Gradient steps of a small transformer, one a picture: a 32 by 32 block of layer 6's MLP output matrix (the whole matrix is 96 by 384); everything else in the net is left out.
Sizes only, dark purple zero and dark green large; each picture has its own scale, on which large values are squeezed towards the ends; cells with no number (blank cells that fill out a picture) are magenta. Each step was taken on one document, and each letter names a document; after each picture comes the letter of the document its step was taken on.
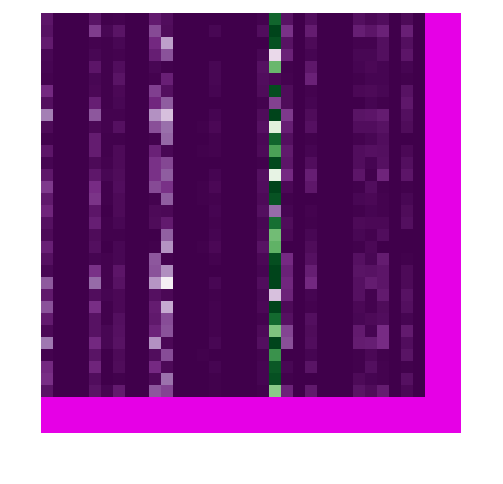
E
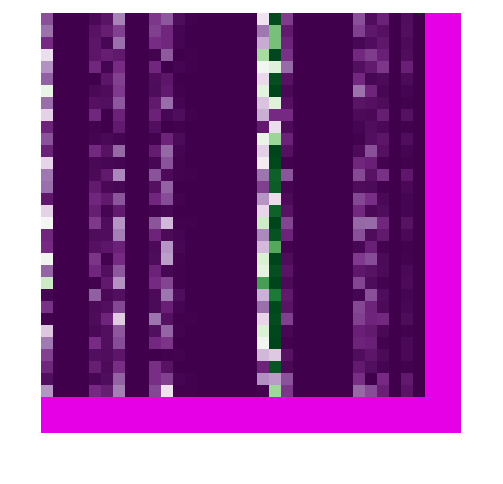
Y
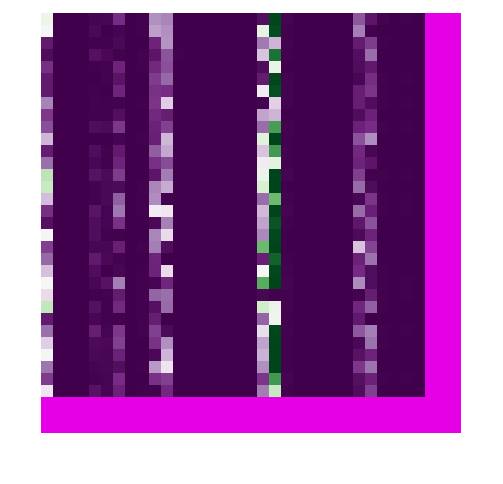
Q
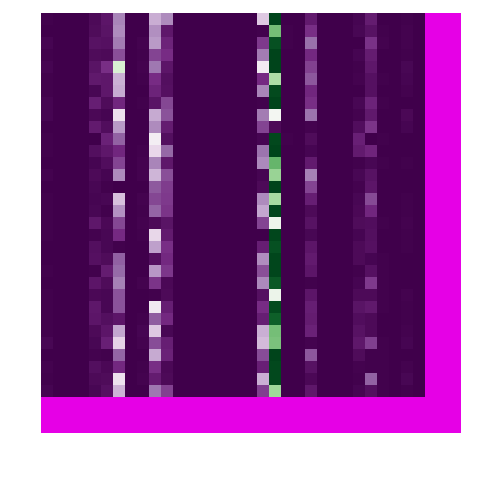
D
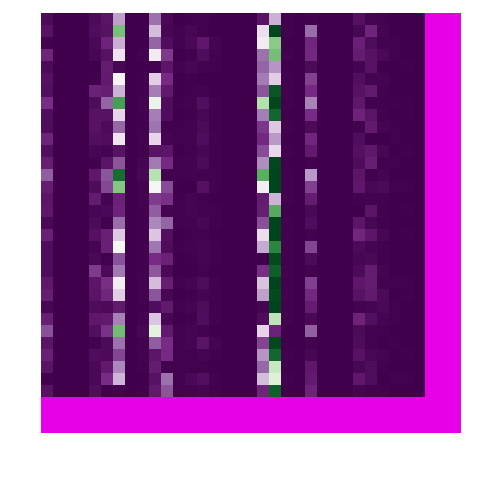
D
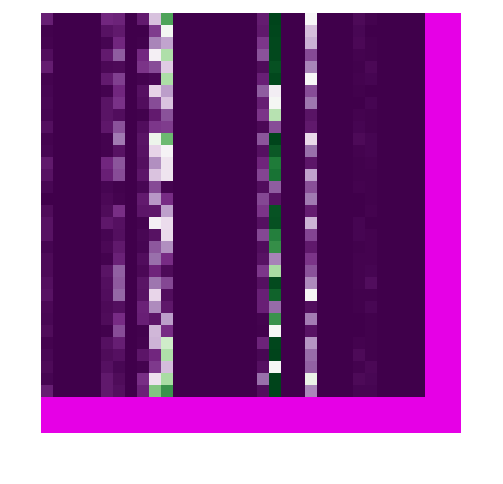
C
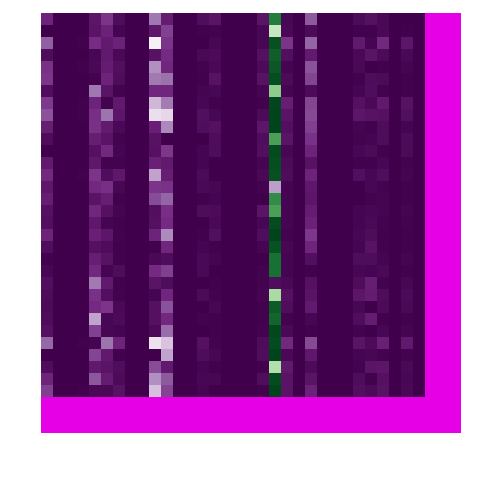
E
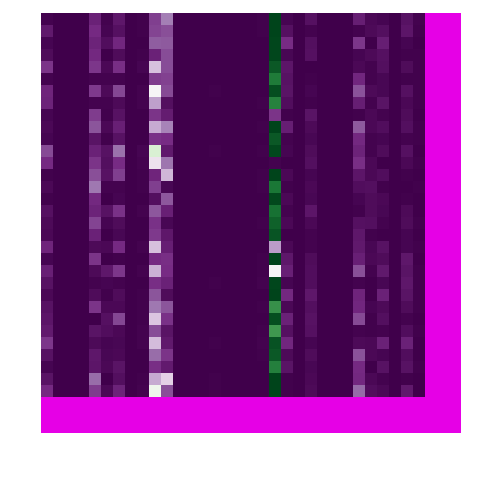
E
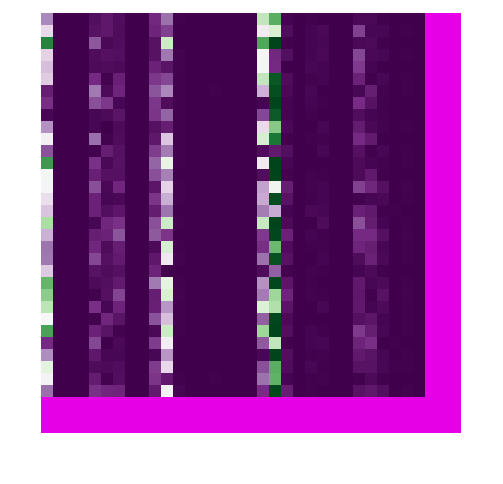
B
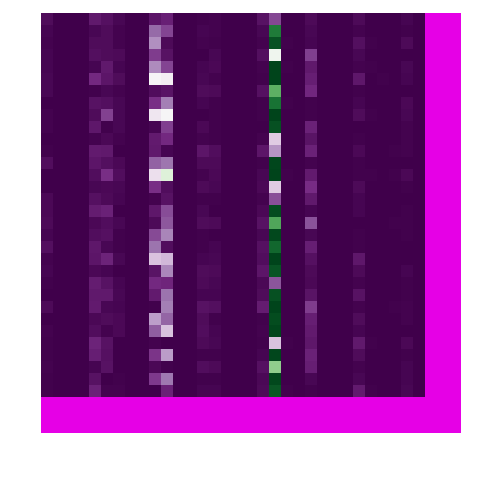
E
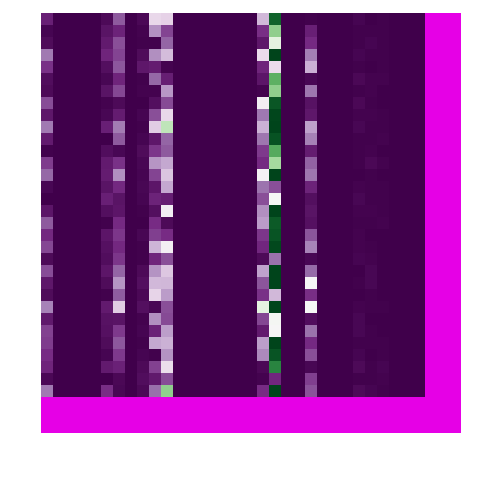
C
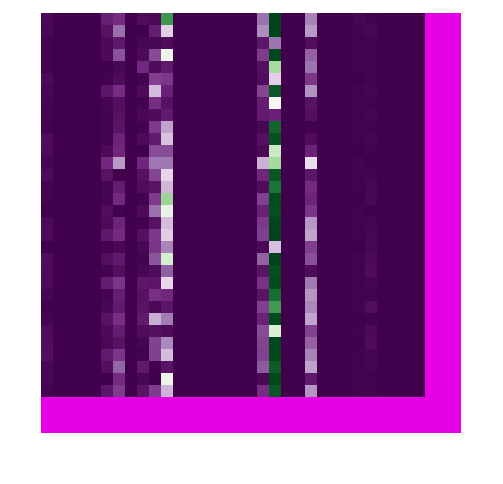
C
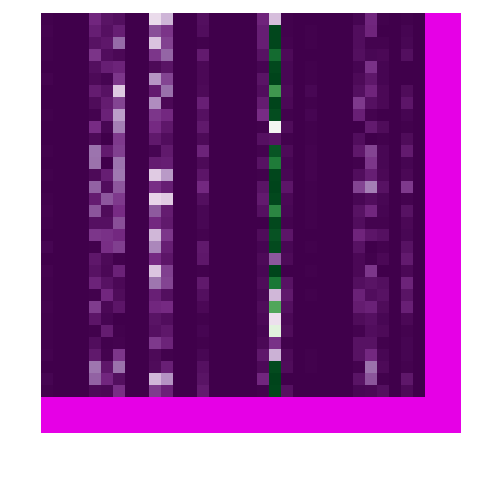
D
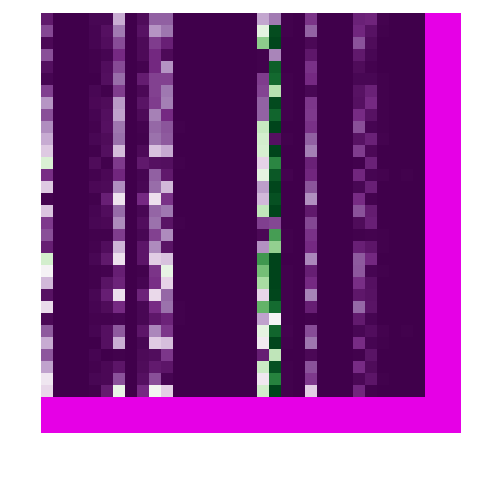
B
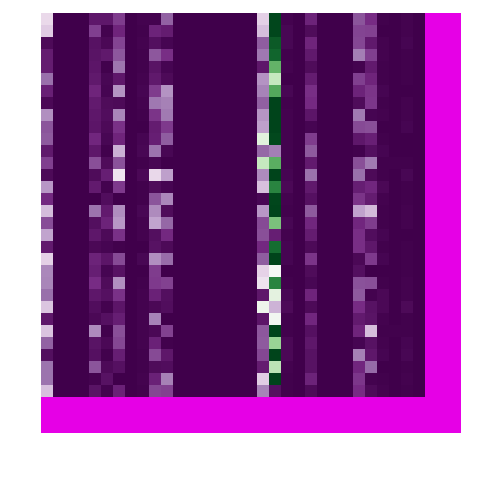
Q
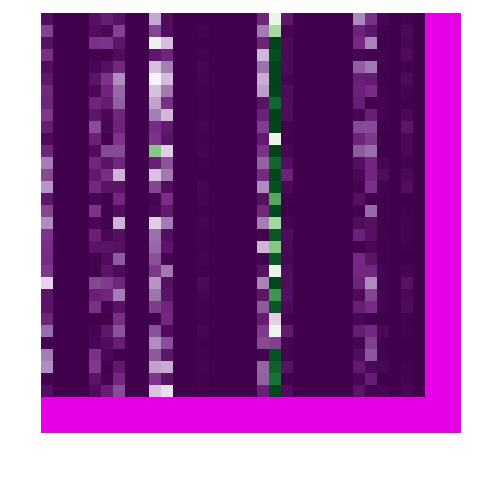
D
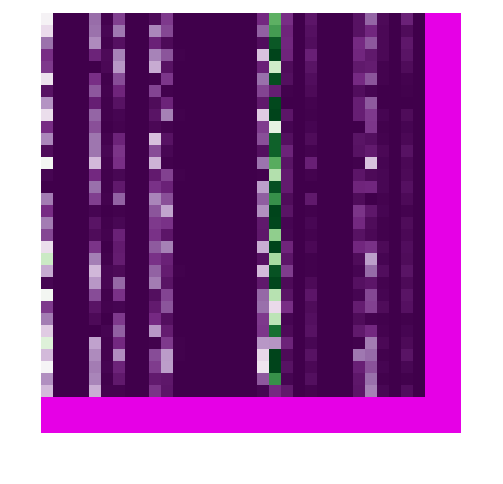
Q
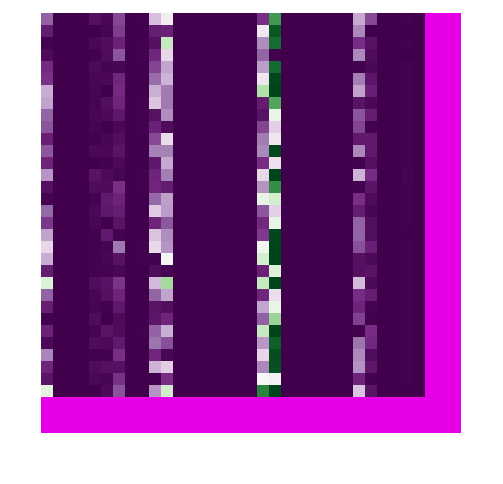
Q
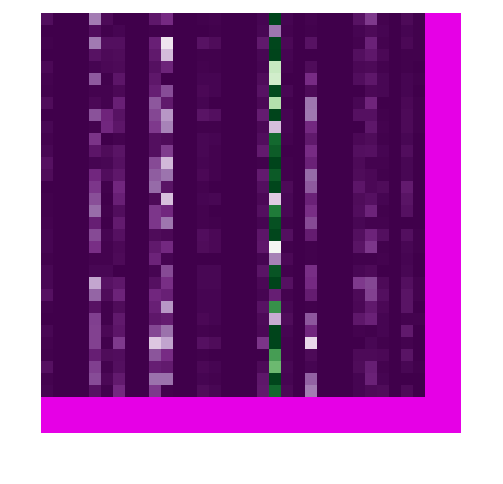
E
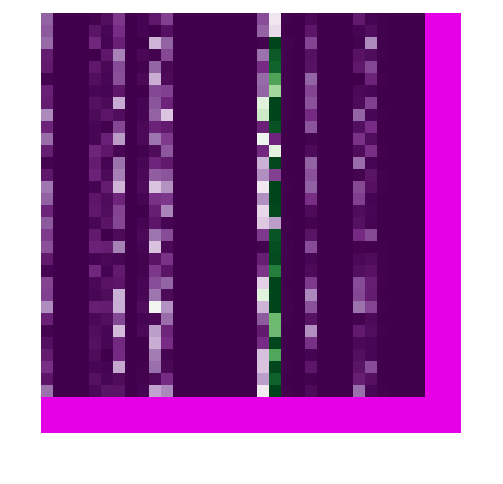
Q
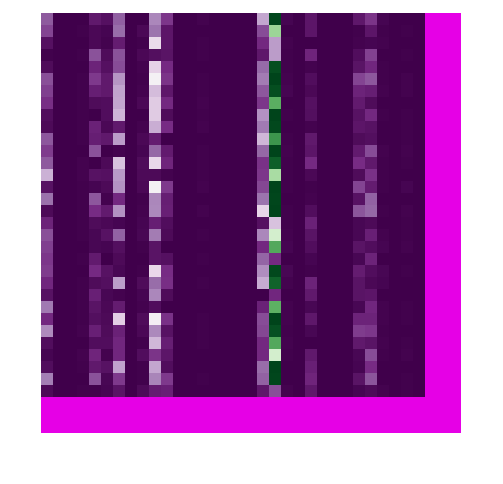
D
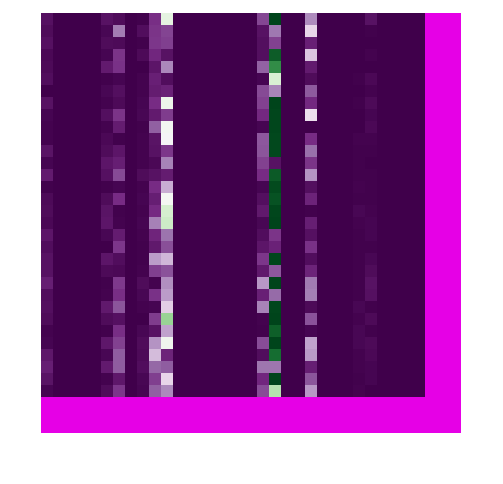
C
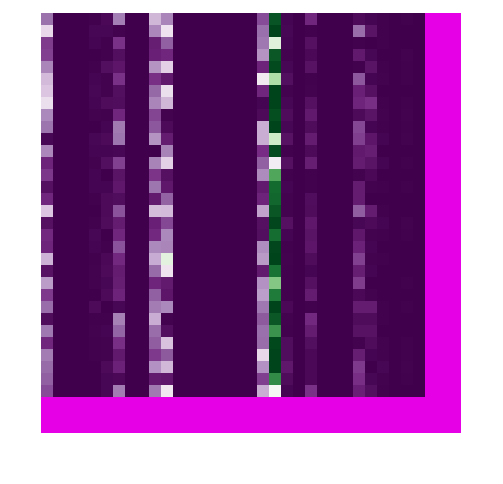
B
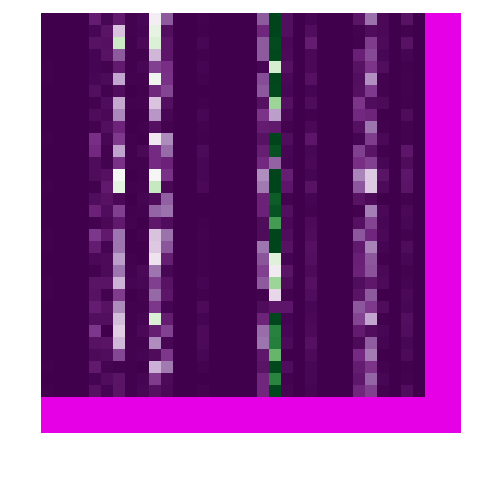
D
